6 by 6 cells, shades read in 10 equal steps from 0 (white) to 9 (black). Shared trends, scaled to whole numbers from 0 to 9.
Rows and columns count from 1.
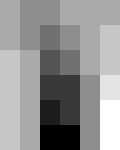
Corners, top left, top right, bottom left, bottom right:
3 3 2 0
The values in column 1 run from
2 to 3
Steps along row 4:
up up same down down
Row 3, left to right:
2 3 6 5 3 2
